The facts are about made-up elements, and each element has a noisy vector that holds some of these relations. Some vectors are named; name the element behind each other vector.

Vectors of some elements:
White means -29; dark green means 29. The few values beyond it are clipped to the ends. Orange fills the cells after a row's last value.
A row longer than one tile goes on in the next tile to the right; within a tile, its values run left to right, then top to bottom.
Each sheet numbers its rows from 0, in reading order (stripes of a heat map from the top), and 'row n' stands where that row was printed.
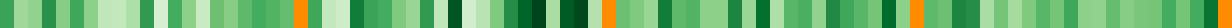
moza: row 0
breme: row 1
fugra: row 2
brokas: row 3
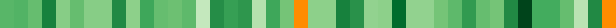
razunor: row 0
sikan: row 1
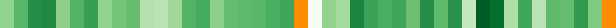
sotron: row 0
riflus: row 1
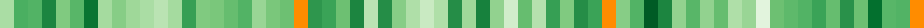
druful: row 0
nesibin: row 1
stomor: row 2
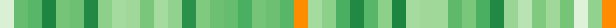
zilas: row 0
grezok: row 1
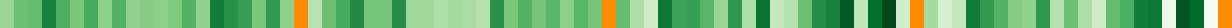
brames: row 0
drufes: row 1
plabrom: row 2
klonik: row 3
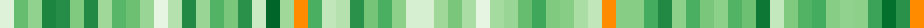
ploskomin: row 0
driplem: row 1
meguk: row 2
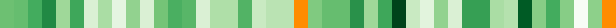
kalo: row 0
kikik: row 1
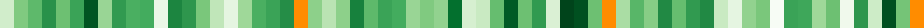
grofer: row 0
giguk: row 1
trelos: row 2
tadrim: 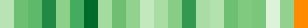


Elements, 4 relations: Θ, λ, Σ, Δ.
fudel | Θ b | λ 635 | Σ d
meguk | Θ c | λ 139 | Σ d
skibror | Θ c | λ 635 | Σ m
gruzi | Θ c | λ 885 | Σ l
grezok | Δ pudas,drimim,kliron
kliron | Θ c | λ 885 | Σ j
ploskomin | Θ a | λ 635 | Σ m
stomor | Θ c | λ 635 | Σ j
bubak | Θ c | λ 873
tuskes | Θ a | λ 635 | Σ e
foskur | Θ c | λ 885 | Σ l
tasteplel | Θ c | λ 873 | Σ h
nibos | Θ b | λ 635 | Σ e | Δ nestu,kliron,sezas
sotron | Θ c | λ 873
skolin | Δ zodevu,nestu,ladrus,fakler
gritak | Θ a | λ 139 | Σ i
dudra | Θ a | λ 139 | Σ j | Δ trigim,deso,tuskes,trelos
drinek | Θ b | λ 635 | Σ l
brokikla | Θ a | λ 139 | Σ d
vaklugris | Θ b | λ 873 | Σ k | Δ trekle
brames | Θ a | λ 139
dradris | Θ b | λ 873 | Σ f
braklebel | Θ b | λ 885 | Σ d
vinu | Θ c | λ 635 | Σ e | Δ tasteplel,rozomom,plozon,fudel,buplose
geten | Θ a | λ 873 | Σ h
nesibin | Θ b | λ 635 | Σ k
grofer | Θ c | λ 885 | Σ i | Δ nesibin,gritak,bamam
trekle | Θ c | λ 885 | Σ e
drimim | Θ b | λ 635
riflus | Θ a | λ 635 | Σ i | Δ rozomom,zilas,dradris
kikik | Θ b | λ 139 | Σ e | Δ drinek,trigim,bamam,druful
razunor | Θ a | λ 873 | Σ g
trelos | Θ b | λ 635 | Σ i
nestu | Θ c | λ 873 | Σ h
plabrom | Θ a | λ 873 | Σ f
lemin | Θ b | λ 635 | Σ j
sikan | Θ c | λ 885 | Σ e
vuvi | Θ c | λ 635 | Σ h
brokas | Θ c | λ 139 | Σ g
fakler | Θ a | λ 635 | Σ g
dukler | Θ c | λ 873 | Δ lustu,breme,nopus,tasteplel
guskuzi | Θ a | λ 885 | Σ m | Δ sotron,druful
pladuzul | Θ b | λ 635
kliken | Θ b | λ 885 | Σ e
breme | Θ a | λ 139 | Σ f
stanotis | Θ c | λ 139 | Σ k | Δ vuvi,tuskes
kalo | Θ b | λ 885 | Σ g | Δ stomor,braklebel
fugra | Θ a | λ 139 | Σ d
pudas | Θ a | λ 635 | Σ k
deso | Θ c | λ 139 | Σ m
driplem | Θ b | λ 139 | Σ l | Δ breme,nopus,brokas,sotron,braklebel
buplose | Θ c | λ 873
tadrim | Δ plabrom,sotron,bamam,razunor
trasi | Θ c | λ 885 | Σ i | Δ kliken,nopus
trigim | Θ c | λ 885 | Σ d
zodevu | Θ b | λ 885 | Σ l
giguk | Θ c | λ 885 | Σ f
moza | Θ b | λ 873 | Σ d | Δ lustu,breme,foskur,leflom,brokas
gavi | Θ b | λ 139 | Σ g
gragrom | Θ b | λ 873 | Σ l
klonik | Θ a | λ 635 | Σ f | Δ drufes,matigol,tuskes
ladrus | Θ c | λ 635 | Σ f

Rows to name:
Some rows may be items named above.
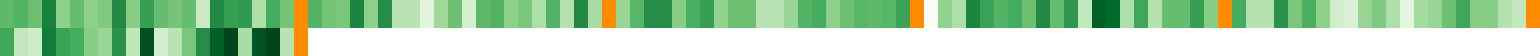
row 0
razunor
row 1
braklebel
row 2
sotron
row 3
riflus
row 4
driplem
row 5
breme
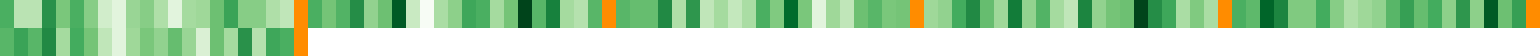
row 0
driplem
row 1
kliken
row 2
vaklugris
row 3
tuskes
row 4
kliron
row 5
gavi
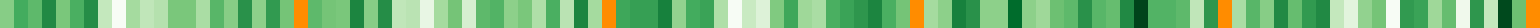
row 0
pladuzul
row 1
braklebel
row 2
lemin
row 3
trekle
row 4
trelos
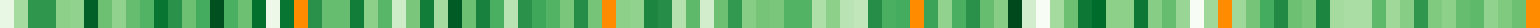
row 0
vinu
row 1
pudas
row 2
stanotis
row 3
nibos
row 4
sezas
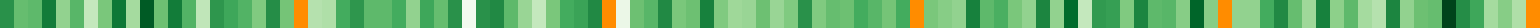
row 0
pudas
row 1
trasi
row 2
rozomom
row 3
geten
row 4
tuskes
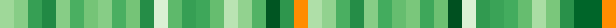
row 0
vuvi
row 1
tasteplel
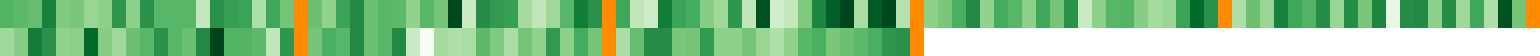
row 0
fakler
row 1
nestu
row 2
breme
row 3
trigim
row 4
gritak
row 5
trekle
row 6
drimim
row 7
bubak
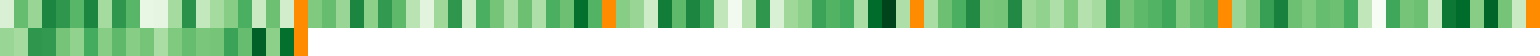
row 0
guskuzi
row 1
fudel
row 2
dradris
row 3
leflom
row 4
dudra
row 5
dukler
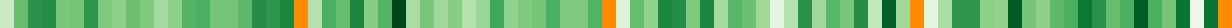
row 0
buplose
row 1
bamam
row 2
ploskomin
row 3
vinu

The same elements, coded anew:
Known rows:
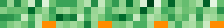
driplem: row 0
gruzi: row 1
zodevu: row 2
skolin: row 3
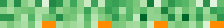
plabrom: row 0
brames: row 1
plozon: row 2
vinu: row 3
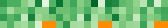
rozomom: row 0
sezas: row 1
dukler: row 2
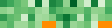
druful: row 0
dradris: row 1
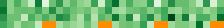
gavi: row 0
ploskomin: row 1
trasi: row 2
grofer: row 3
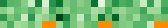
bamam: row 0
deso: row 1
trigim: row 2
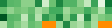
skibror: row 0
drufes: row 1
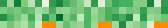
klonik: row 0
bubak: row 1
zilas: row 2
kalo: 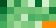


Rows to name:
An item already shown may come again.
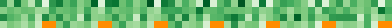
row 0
klonik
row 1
sezas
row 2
sezas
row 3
nibos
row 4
dradris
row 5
vinu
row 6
riflus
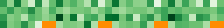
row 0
braklebel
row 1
grofer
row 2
trasi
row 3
trelos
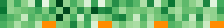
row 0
gavi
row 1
vaklugris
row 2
fakler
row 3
tadrim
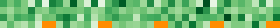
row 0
tuskes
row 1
dradris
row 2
brokas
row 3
kliken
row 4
grofer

